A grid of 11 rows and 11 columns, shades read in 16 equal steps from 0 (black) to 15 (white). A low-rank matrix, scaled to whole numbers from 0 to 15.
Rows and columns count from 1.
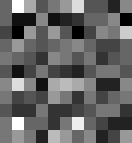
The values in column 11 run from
0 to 12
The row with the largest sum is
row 1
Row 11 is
7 9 7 2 11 9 6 8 2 4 9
